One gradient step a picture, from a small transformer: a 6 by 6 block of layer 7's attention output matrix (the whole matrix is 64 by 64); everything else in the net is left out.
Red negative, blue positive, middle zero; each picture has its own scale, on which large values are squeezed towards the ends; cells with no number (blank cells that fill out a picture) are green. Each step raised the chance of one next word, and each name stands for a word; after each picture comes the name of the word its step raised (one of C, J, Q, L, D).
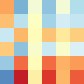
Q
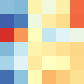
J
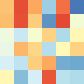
Q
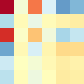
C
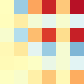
C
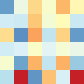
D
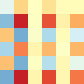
J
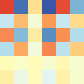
C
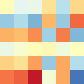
Q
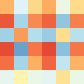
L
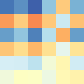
C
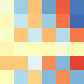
J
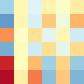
Q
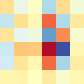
L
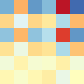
C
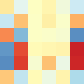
L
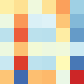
D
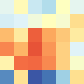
D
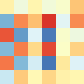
J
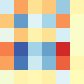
L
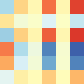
L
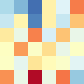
Q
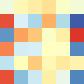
J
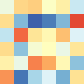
J
